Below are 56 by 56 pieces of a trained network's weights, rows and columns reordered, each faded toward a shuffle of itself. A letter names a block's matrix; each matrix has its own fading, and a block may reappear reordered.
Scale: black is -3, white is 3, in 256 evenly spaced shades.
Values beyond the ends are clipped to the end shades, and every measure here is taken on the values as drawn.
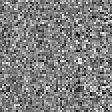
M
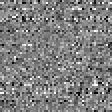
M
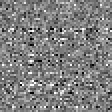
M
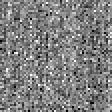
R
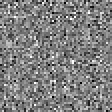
M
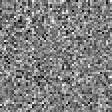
M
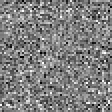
M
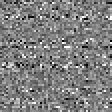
M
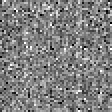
R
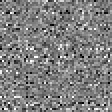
M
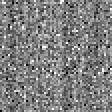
R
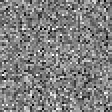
M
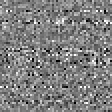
M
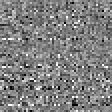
M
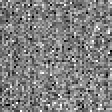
R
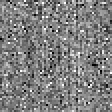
R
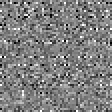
M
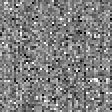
R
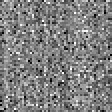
R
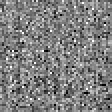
R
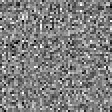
M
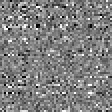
M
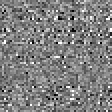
M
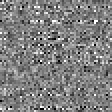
M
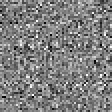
M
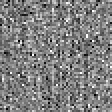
R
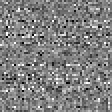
M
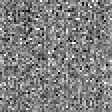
R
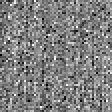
R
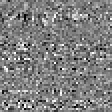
M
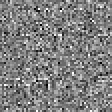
M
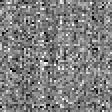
R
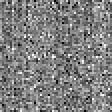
R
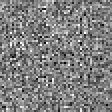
M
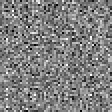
M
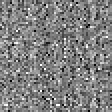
R
